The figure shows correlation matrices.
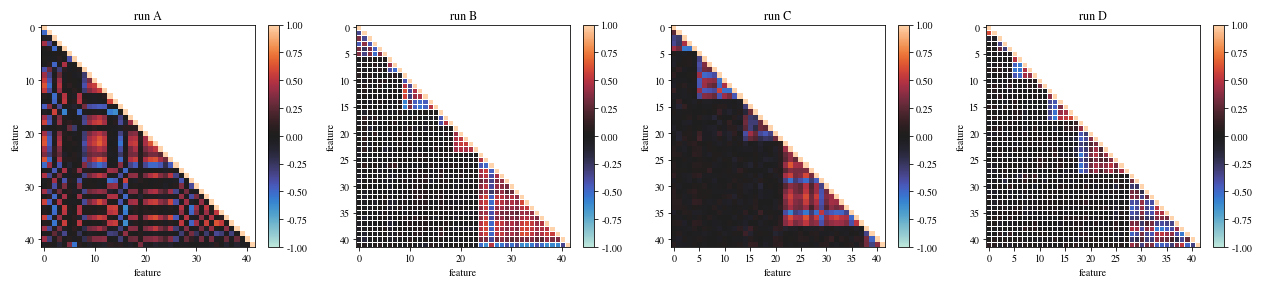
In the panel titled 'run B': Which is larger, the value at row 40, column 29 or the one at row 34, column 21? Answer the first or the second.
the first
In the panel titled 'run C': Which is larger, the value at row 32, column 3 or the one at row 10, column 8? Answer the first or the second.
the second
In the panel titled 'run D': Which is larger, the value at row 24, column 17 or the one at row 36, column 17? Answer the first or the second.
the second
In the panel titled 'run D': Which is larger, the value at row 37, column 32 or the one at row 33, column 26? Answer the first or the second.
the first
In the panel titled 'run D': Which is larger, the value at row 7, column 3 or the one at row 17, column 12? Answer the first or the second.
the first
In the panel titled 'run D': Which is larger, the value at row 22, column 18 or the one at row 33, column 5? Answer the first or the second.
the second
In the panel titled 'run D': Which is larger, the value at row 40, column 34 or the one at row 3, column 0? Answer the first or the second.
the first
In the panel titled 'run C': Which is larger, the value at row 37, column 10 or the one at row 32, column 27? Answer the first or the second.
the second
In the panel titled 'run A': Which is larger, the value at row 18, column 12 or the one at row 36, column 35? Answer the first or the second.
the first
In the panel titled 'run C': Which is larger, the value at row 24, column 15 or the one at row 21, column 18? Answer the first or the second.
the first
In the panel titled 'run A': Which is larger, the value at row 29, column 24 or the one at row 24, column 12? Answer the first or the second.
the second
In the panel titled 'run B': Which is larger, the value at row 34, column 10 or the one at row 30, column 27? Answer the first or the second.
the second
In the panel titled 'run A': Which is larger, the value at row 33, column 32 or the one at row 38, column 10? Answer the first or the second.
the second
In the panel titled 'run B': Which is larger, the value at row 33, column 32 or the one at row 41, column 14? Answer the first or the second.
the first
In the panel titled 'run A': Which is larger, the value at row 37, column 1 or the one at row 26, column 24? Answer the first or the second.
the first
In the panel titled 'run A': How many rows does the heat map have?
42
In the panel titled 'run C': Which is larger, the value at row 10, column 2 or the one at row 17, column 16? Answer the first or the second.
the first
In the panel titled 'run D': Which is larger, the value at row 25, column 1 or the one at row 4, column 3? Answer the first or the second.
the first
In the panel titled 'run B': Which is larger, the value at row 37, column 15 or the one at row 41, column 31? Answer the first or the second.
the first
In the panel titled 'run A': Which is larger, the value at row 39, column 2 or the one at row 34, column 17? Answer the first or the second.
the first
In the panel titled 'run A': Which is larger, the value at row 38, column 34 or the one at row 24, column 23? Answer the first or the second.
the second
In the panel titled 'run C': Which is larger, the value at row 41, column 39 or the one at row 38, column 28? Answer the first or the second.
the second
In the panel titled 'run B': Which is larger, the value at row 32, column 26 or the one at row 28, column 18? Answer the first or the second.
the second
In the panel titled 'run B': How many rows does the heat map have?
42
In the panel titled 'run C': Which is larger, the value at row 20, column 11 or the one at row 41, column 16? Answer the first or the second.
the second
